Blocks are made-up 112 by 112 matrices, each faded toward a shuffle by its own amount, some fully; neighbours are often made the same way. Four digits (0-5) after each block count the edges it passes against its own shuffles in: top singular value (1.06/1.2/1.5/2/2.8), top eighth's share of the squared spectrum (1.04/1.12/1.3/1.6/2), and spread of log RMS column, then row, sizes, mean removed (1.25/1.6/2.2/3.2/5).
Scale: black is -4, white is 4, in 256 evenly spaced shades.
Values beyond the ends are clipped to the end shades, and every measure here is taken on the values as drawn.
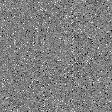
3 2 1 0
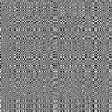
5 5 4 4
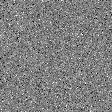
0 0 0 0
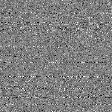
2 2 0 3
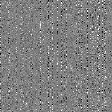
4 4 4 0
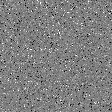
0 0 0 0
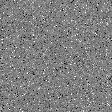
1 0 0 0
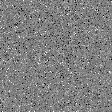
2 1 1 0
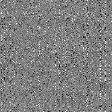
3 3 3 0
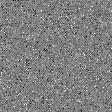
1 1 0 0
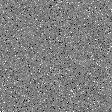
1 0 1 0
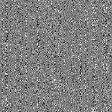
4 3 4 1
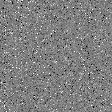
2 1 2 0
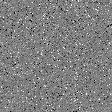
1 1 0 0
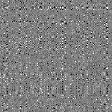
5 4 3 3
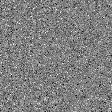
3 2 0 0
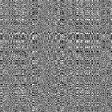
5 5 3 4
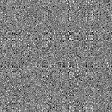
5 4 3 2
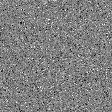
2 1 0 0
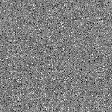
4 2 1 1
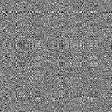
5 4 3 3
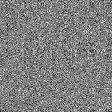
4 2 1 1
